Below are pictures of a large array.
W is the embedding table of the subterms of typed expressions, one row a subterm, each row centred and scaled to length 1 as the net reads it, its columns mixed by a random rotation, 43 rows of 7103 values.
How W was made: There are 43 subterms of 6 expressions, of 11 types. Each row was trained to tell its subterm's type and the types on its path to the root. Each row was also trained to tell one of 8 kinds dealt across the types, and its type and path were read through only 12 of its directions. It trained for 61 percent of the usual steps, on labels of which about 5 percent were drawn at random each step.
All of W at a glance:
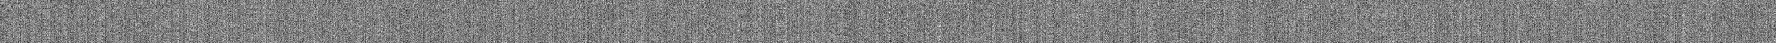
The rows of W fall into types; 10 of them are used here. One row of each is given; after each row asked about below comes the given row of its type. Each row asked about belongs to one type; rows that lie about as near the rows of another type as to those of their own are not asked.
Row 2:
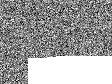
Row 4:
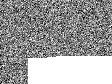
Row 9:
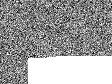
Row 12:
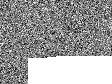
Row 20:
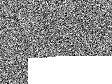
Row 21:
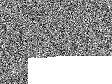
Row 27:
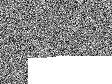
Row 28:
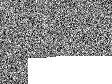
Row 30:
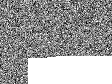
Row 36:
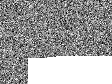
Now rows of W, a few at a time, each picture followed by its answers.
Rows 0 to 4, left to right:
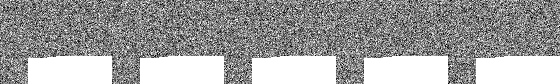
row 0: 2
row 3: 2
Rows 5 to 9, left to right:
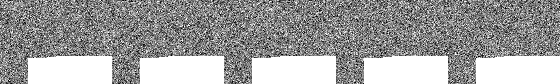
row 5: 12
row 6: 12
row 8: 36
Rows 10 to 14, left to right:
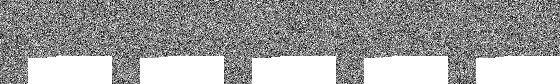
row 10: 27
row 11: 27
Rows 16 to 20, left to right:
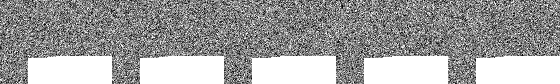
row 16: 4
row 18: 12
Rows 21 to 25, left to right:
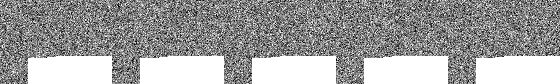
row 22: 36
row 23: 21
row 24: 2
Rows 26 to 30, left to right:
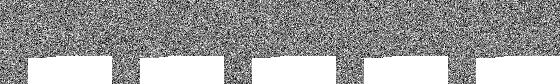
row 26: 36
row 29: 36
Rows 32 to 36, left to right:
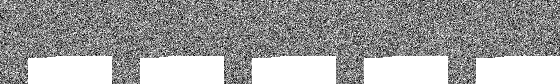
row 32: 28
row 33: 27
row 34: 12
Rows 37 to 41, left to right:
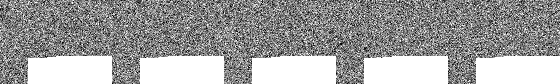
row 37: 12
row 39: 36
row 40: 27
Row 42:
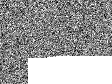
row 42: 27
